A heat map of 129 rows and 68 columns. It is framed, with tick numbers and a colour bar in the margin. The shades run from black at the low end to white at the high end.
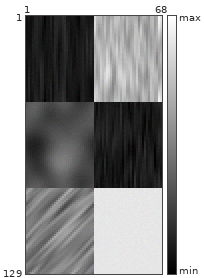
The table splits into 3 rows of 2 panels. Panel 1,1: very low, streaked downward, faint in contrast. Panel 1,2: high, streaked downward. Panel 2,1: low, smooth. Panel 2,2: very low, streaked downward, faint in contrast. Panel 3,1: middling, slanting up to the right. Panel 3,2: very high, flat.
